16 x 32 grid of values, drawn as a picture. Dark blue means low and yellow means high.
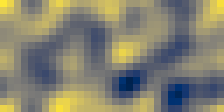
Lone odd cells: none. Histogram: bell-shaped. Ninth with the highest average: top left.
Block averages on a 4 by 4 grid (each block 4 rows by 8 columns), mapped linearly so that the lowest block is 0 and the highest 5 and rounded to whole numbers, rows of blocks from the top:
5 4 3 3 | 3 1 4 2 | 1 3 1 2 | 3 5 2 0
